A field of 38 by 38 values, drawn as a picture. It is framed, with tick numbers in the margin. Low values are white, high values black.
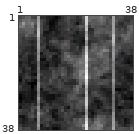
Columns 7, 23 and 32 stand out from the rest. Most values sit high, with a long tail of low ones. The grain runs up and down.
